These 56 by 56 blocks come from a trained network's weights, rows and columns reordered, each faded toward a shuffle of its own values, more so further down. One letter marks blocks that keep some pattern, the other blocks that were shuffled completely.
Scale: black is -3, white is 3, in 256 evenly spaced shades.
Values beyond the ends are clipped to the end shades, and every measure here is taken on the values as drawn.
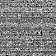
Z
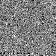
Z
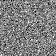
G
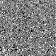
Z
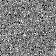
G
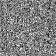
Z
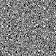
Z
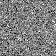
G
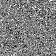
G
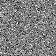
G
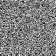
Z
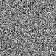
Z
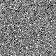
G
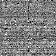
Z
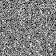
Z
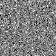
Z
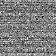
Z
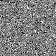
G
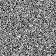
G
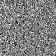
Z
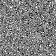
G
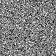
G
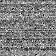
Z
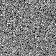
G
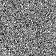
G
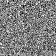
Z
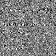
Z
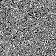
G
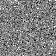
G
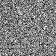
G
